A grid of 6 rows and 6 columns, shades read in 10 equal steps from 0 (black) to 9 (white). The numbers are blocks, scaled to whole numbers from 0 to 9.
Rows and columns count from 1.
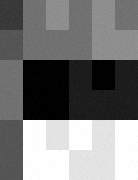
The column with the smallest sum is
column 1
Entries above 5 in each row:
0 0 0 0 5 5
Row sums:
24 25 6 7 46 46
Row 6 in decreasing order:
9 9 9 8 8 3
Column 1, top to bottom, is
2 3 4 4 3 3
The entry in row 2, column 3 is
4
